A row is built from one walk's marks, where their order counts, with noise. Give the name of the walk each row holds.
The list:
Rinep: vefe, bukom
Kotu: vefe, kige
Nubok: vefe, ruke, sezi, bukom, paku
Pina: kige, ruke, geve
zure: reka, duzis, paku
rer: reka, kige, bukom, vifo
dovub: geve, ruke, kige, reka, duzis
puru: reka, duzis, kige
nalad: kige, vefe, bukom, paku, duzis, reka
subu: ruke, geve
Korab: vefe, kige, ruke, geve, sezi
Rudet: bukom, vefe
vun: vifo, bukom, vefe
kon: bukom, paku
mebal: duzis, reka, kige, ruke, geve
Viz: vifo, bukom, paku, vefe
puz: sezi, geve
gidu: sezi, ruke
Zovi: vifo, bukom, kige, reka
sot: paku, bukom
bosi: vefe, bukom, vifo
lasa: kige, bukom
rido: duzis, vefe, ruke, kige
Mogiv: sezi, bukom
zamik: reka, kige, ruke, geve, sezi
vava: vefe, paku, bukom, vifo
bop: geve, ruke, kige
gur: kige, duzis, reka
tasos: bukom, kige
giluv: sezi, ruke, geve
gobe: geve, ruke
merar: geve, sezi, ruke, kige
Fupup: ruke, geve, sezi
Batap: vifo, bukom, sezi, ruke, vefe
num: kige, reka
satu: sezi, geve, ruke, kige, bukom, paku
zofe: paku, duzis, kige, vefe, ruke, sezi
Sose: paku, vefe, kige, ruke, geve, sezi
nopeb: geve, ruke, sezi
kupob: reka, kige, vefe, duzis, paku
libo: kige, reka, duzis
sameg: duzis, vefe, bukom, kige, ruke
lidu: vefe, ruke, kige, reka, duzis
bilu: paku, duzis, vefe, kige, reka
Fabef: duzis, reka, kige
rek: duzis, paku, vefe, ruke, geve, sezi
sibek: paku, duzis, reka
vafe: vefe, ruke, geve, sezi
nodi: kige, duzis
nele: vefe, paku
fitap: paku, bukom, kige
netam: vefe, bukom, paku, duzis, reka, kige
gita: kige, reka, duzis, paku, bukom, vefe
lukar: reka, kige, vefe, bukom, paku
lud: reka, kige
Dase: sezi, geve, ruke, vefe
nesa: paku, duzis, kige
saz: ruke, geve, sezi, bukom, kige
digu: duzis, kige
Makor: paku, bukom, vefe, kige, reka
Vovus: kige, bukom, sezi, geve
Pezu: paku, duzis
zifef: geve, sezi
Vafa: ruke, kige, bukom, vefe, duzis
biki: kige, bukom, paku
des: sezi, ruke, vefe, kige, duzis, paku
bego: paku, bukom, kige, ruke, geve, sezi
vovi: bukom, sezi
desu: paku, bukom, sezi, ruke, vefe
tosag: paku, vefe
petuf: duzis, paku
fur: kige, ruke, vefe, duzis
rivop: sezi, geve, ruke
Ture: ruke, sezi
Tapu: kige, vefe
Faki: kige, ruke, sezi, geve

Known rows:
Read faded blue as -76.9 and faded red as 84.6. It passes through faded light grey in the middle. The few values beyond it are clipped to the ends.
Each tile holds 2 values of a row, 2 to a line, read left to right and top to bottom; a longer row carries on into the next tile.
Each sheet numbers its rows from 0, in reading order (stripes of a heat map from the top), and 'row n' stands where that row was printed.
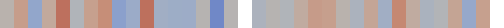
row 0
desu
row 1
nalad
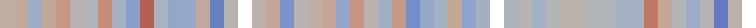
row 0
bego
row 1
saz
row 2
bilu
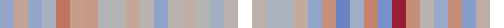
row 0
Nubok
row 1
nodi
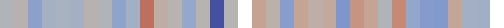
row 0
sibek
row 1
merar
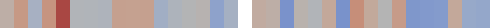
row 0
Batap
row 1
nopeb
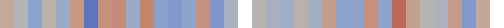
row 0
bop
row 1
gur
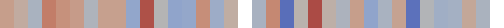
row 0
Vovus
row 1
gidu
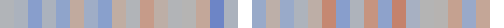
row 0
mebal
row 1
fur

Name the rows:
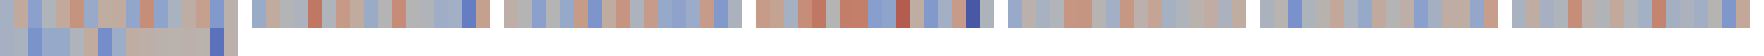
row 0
Vafa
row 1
tosag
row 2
dovub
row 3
kon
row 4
Korab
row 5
zamik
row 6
Sose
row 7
zure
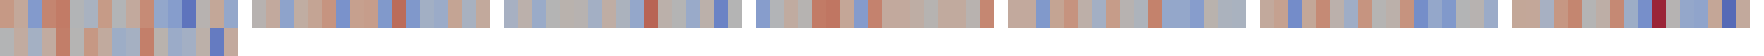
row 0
puz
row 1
Faki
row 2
zofe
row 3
Kotu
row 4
satu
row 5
rivop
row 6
fitap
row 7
Makor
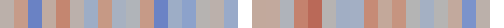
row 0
giluv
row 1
Zovi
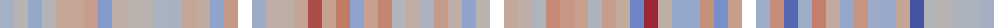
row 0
lukar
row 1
bosi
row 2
biki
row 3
Ture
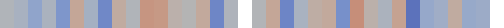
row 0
Fabef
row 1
Fupup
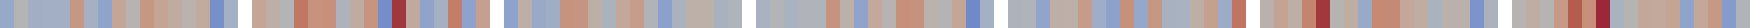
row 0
rido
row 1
lasa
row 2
vafe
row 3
sameg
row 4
num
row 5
vun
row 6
Rudet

